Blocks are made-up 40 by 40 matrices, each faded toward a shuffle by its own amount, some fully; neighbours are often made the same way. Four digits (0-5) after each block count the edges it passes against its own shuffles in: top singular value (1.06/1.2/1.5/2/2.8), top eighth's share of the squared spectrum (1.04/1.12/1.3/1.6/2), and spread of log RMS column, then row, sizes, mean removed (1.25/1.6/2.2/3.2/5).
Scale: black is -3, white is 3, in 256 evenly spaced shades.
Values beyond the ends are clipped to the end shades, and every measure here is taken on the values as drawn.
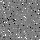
1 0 0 0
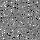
2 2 0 0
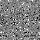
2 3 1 1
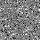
1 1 0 0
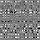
4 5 2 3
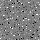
0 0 0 0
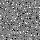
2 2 0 1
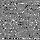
3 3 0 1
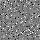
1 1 0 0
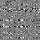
4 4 1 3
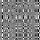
5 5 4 3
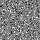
0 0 0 0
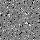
0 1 0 0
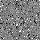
2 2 0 0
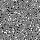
0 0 0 0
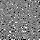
3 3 1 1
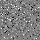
2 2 0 1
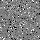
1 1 0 0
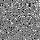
2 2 0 1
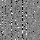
3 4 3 0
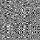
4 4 2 2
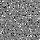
0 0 0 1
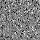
0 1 0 0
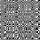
4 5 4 3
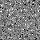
0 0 0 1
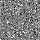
1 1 0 1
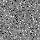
0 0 0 0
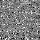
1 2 0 2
